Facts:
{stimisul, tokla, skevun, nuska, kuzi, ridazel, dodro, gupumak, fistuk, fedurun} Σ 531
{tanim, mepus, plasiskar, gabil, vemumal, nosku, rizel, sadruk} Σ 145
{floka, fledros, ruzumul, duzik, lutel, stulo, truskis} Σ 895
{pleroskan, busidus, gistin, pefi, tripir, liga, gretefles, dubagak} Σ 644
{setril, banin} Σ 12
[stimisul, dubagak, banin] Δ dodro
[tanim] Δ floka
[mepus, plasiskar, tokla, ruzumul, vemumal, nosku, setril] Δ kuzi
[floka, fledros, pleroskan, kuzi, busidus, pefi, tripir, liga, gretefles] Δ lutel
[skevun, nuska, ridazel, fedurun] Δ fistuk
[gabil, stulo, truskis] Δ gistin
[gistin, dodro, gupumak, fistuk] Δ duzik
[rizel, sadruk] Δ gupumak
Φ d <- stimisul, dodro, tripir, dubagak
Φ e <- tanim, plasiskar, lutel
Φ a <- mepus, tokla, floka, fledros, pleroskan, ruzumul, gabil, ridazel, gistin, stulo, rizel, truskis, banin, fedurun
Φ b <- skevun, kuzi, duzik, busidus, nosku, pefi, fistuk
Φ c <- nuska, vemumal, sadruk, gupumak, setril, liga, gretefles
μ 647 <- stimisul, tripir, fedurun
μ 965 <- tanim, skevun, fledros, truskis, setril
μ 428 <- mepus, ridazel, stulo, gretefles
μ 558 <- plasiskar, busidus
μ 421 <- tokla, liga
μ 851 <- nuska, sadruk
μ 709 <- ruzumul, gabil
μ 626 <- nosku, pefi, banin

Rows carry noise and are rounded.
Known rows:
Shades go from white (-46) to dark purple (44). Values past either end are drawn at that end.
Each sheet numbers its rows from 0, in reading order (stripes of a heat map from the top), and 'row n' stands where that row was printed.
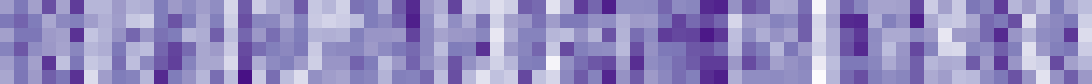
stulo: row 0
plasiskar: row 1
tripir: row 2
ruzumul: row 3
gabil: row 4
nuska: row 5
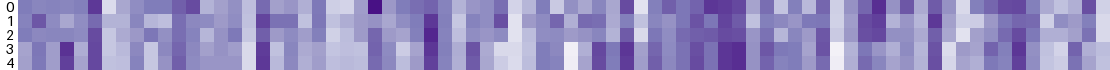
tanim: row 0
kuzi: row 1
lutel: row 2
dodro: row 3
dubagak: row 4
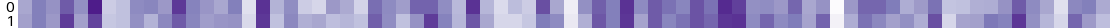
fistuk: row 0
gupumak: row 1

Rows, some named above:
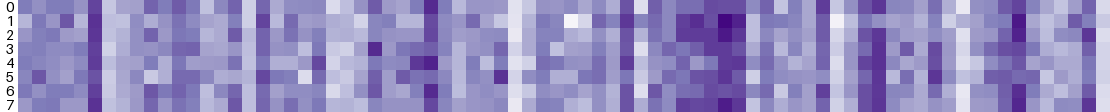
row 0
floka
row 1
stimisul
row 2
tripir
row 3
fledros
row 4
gretefles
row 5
setril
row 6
floka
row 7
tripir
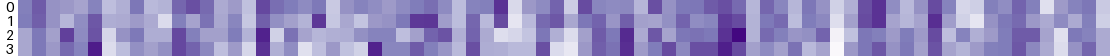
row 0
ruzumul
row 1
mepus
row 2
sadruk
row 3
skevun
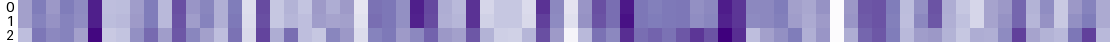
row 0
ridazel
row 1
ridazel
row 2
fedurun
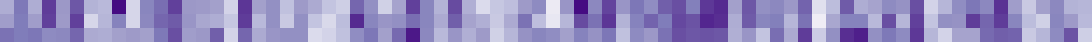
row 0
banin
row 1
truskis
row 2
busidus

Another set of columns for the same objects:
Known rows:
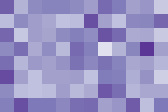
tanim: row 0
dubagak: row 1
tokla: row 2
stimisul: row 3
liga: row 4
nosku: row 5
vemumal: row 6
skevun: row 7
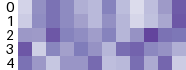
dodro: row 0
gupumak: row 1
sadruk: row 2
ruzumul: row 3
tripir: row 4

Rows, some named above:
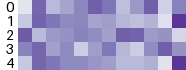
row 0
ridazel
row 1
fistuk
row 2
setril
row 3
banin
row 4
fistuk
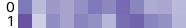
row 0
liga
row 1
ruzumul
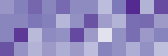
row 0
nuska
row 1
truskis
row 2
fedurun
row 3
pefi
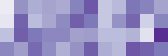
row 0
stulo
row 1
ridazel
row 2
fistuk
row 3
gabil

